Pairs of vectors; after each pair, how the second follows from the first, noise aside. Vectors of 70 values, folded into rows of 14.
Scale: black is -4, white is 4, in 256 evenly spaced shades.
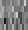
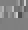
partly zeroed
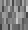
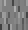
partly zeroed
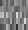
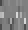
partly zeroed
